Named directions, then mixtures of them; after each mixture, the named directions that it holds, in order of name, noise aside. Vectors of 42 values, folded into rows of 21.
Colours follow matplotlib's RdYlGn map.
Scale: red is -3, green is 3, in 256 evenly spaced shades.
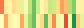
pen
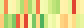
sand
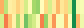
pen, sand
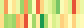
sand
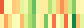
pen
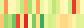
sand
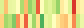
sand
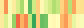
pen, sand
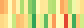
pen, sand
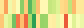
pen, sand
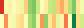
pen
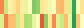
pen, sand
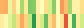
pen, sand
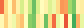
pen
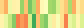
pen, sand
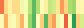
pen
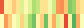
pen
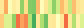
pen, sand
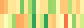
pen, sand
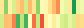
sand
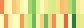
pen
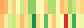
pen, sand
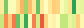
sand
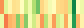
pen, sand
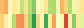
pen, sand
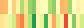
pen, sand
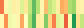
pen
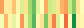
pen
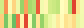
sand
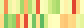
sand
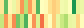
sand
